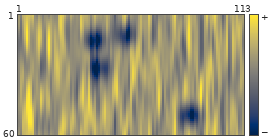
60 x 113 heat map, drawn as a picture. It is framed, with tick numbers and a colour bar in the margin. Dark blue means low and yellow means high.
Dips: four. Ninth with the lowest average: top middle. Mirror symmetry: none. Slope: none. Ninth with the highest average: bottom left.
